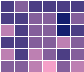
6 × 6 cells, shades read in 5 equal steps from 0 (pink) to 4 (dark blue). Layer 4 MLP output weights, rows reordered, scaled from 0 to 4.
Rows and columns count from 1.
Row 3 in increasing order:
1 2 2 3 3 4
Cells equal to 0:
1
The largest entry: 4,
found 2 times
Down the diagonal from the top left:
3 3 2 2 3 1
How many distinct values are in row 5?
3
